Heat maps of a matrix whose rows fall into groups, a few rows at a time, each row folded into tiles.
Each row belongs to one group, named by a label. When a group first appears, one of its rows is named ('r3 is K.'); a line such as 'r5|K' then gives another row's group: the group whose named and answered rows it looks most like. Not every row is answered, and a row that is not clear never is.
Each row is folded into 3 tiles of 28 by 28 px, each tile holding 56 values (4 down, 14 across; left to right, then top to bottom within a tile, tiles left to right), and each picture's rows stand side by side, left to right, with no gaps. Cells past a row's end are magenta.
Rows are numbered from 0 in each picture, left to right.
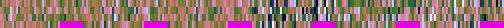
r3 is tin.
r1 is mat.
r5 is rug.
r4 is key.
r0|rug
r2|mat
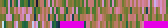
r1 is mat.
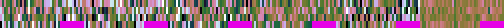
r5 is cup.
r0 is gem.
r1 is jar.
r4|tin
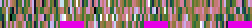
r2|gem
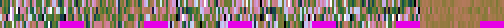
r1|cup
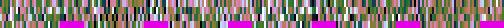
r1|tin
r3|rug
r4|key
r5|cup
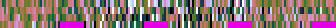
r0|gem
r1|gem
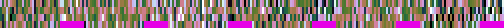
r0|cup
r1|gem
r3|tin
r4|mat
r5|tin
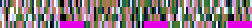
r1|gem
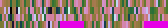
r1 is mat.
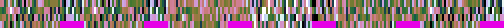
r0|tin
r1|tin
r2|jar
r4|gem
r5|tin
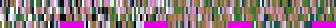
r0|rug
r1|jar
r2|mat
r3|key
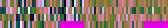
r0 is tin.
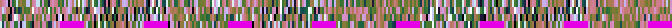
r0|jar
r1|tin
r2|gem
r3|gem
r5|rug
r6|tin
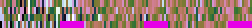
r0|gem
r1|jar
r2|mat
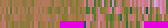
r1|mat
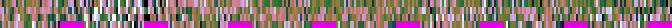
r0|gem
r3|key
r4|key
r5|mat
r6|key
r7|key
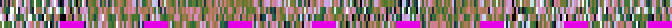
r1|gem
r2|key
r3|jar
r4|tin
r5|cup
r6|jar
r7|rug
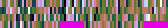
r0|tin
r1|cup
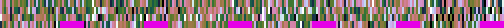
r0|gem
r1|key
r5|tin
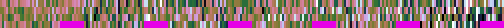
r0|jar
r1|cup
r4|mat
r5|gem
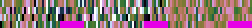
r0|gem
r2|mat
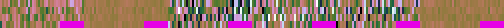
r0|mat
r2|tin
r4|gem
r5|cup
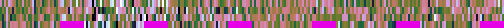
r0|cup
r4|key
